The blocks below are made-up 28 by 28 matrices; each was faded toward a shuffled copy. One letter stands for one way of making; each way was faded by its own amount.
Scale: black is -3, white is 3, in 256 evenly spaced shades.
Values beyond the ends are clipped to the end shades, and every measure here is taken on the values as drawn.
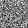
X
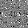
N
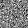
X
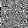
N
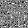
N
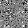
N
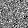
X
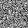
X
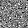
X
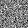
X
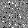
N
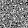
X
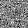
X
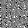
N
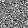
X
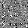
N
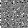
N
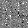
N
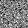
X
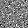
X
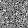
X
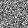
X
